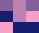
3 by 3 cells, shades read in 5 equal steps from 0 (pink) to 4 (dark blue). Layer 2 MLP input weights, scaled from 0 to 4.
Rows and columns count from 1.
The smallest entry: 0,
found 2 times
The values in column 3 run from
0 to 4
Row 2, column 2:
1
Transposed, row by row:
2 4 0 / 1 1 4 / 2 0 4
